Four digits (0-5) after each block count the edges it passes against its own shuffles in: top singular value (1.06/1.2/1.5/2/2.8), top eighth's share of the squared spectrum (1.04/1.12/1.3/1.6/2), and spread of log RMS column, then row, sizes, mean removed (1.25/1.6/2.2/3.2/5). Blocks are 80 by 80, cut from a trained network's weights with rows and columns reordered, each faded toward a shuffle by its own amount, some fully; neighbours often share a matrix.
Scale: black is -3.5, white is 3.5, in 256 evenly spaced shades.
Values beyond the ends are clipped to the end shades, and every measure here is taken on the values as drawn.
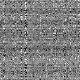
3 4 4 1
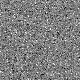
0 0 0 0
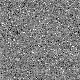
0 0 0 0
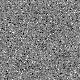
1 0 0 0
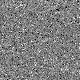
0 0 0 0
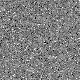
0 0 0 0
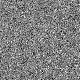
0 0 0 0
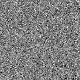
1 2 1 0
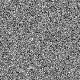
2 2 0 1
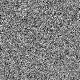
1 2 1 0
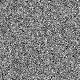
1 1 0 0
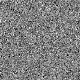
2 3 1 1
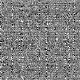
3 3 3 1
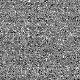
2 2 2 0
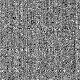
3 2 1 2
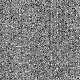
2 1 0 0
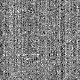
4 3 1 3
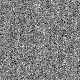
1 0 0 0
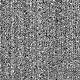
3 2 0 2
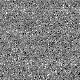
1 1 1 1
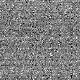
2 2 2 0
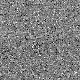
1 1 0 0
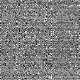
3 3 3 1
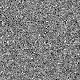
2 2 0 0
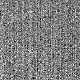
3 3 0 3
